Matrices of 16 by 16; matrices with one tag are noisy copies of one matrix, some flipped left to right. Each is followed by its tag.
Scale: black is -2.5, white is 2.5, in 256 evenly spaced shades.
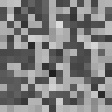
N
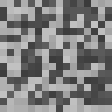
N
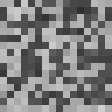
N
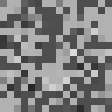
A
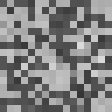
A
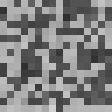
N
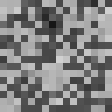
A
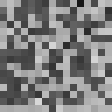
N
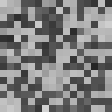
A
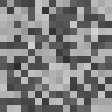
A
